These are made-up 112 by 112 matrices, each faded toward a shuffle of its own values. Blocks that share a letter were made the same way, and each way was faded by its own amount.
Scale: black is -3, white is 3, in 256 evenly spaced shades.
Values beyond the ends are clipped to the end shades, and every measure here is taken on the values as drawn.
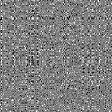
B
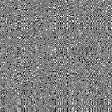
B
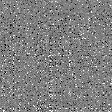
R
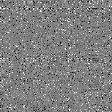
R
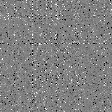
R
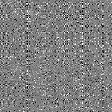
B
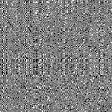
B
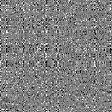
B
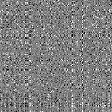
B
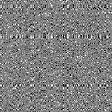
B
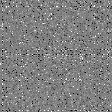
R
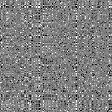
B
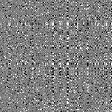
B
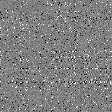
R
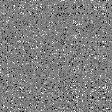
R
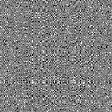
B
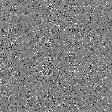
R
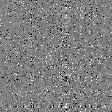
R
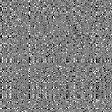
B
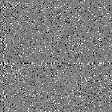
R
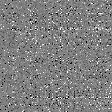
R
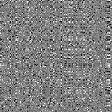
B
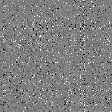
R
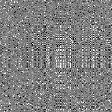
B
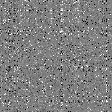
R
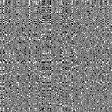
B
